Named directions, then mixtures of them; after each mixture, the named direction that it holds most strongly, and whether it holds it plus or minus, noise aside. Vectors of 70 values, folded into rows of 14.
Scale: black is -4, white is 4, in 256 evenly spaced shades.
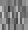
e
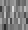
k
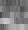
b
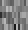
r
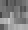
b, plus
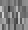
e, plus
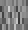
e, minus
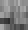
b, minus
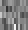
r, minus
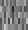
k, minus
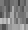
b, plus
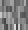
r, minus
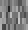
e, plus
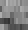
b, minus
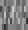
k, plus
